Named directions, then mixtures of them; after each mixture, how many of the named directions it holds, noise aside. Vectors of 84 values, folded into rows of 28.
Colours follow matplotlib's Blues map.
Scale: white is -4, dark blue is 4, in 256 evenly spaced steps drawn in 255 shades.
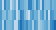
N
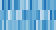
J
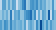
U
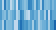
one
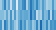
two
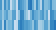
one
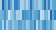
one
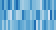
two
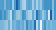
two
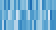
two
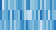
three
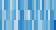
one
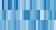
two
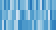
two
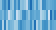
two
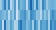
three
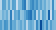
one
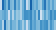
two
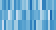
two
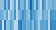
three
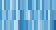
one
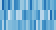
one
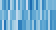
three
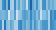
three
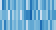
two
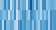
three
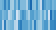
two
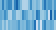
two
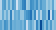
one
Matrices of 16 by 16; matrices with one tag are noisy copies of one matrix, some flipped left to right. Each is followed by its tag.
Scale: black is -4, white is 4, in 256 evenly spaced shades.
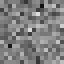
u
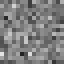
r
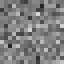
u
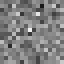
u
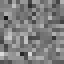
r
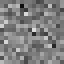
u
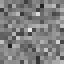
u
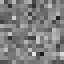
r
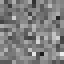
r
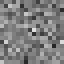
u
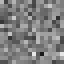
r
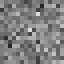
u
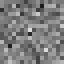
u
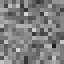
u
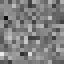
r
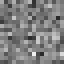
r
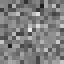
u
